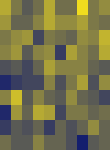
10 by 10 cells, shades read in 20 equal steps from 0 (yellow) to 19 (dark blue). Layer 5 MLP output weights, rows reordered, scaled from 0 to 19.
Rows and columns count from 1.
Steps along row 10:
up same down up same up up down down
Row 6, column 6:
14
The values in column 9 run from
8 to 14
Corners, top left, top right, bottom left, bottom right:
5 8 11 12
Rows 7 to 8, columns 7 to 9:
8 12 13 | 10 10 12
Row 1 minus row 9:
-11 -3 -1 -1 -11 -1 -3 -12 2 -4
